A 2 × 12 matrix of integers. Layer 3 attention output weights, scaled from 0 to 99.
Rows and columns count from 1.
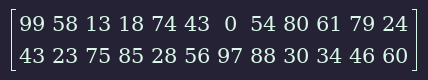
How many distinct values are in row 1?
12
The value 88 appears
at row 2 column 8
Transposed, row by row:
99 43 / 58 23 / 13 75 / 18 85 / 74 28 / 43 56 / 0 97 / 54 88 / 80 30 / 61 34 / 79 46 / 24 60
